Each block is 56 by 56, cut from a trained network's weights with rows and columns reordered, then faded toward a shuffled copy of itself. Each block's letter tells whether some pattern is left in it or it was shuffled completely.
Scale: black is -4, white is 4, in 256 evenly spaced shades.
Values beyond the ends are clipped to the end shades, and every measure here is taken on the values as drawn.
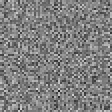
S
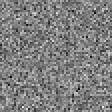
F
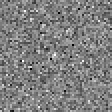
F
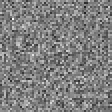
S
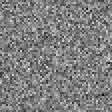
F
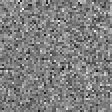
F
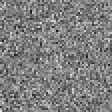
F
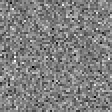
F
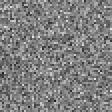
F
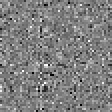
S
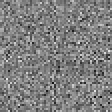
S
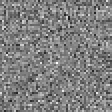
S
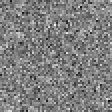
F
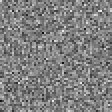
S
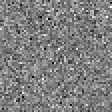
F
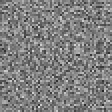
S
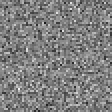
F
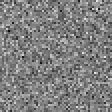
F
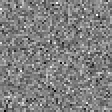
F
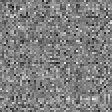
S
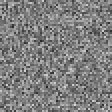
F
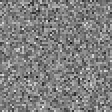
F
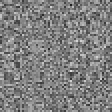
S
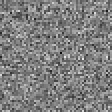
S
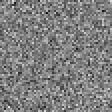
F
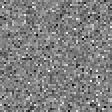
F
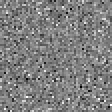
F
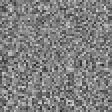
S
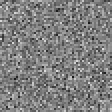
F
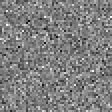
F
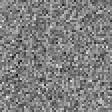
F
